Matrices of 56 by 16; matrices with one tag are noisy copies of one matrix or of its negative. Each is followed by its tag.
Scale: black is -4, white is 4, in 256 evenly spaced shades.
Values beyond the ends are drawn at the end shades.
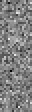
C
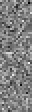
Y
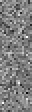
Y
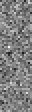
Y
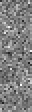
Y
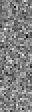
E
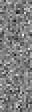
C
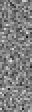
E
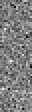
E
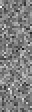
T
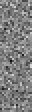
E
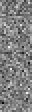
Y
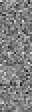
Y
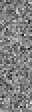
C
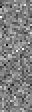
T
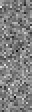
T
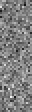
T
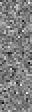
Y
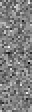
Y
